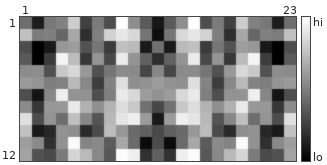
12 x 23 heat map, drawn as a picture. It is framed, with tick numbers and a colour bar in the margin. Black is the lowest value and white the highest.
The left and right halves mirror each other. On average the colour sits 50% of the way up the scale. No row or column stands out. The centre is the calmest part. Upright stripes repeat 5 times across the table.
